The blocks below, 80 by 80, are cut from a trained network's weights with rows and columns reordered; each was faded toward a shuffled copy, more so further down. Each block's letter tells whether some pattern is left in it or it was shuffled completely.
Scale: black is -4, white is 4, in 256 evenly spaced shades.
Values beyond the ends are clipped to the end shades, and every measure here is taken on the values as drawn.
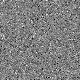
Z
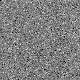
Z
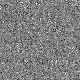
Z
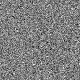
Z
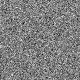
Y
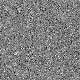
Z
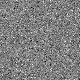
Z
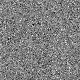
Y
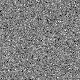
Z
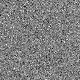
Z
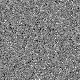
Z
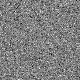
Y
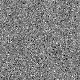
Z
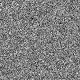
Z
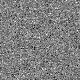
Z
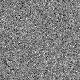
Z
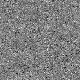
Z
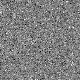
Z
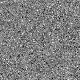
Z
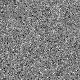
Y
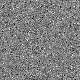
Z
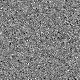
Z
